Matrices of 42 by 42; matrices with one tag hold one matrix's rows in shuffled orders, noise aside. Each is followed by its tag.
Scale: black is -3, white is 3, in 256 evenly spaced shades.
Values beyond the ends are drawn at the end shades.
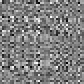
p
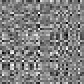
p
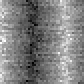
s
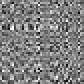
p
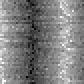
s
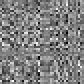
p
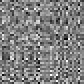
p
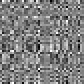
p
